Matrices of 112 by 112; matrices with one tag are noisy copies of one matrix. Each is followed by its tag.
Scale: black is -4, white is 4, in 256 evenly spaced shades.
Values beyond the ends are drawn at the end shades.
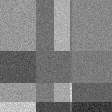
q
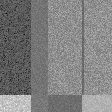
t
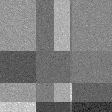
q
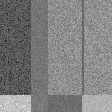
t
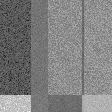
t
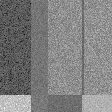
t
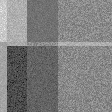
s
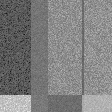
t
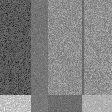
t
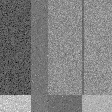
t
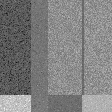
t
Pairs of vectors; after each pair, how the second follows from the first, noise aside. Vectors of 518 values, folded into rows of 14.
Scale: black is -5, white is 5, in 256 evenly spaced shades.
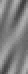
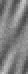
negated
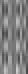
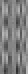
negated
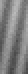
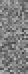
shuffled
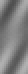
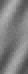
negated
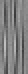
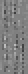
partly zeroed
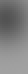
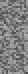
shuffled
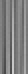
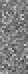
shuffled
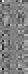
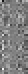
negated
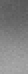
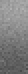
negated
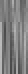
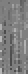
partly zeroed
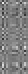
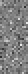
shuffled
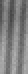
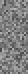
shuffled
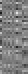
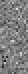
shuffled
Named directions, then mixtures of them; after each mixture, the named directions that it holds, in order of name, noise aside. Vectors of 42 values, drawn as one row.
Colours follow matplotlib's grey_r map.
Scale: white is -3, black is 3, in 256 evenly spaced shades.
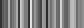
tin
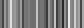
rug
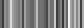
rug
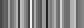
tin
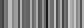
rug, tin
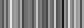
rug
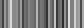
rug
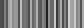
rug, tin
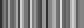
tin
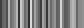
tin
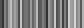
rug, tin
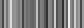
rug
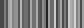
rug, tin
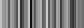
tin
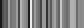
tin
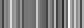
rug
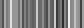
rug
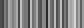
rug, tin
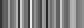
tin
